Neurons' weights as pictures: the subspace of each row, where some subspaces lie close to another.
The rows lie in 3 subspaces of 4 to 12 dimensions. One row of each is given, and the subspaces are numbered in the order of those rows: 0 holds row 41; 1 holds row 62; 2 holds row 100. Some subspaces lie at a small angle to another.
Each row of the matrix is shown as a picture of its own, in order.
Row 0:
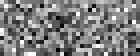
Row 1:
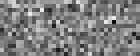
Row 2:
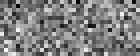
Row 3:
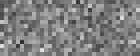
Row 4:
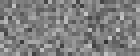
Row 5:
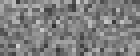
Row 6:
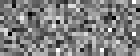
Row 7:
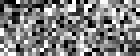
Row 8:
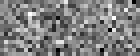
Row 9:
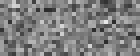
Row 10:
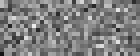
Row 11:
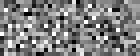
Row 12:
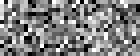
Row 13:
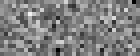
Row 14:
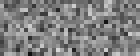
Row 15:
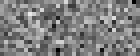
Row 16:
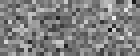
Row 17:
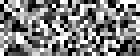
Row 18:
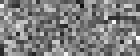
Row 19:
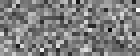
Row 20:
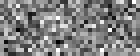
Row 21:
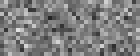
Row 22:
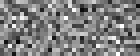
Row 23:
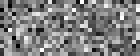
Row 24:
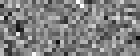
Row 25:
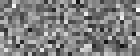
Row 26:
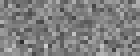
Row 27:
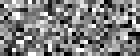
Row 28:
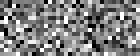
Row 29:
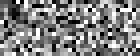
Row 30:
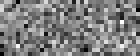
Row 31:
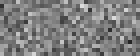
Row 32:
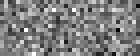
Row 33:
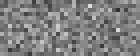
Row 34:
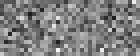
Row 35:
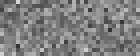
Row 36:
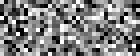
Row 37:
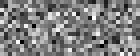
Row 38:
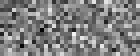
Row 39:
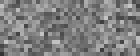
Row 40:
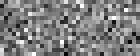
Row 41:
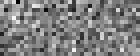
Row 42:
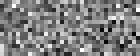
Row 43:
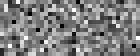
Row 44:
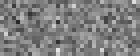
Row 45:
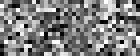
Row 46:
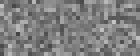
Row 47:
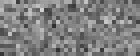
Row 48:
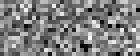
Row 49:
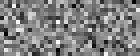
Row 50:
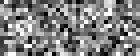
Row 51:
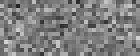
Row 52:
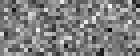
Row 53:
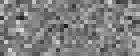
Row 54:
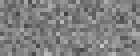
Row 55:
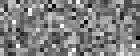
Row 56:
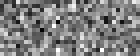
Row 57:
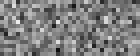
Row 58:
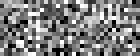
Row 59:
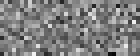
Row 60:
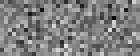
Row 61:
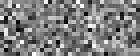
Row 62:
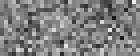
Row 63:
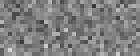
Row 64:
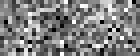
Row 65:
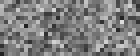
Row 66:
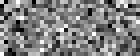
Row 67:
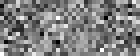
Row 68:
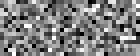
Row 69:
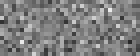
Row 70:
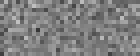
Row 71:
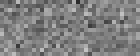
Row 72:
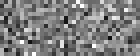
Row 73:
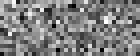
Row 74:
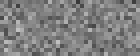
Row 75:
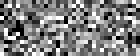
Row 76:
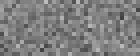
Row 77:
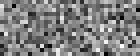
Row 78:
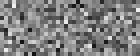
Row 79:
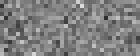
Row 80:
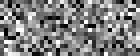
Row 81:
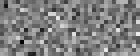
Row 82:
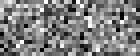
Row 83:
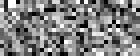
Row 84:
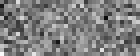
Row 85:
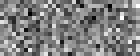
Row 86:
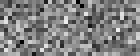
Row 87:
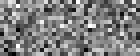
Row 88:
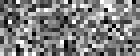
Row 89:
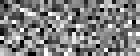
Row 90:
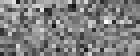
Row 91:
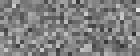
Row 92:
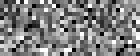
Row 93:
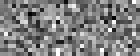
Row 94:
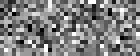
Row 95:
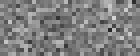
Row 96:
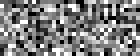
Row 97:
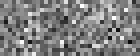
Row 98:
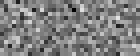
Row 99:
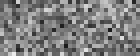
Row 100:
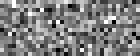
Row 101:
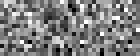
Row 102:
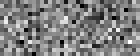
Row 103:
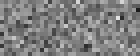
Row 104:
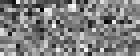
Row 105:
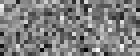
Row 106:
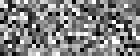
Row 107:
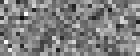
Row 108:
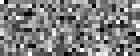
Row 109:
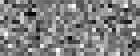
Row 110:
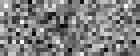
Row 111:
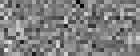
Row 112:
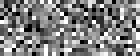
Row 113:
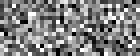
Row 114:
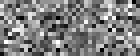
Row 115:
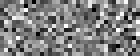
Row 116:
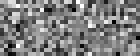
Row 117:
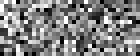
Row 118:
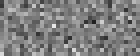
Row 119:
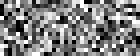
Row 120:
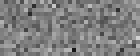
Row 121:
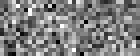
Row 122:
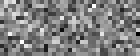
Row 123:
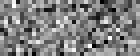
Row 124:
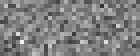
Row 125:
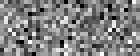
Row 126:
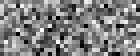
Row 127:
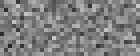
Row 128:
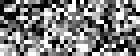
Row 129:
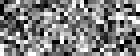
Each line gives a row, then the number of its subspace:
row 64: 1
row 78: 2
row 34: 2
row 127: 0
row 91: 2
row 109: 0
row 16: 2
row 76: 1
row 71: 2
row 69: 0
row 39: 2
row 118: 0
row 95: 2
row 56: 1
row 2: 1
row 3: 0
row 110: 0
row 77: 1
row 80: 1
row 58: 1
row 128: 2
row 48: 0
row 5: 1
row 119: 1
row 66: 0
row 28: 1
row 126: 0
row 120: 0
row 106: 0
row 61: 1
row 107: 0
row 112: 0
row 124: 0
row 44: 1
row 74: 1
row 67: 2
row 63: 0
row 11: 0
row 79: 2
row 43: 0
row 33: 0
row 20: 1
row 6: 2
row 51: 2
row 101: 0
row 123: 1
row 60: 2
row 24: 1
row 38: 0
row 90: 2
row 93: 1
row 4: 1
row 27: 0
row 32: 0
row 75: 2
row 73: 2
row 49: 1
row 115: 0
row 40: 2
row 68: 0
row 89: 0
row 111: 2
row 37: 0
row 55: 0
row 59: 0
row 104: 2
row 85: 0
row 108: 0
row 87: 1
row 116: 1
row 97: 1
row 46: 1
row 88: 2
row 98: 0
